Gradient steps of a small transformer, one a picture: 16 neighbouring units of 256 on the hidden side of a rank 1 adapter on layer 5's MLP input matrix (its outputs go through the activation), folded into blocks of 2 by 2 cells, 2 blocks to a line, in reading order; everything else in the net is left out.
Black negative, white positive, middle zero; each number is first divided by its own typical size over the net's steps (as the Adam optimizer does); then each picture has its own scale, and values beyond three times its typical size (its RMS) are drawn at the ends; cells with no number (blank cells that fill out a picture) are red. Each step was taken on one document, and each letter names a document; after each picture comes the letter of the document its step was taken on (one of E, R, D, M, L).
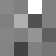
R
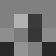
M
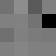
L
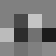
M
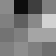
L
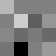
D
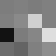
R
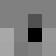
M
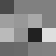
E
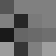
D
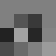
D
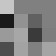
E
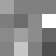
R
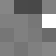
L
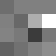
D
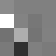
E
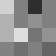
E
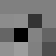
M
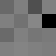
L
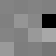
D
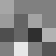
E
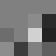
D
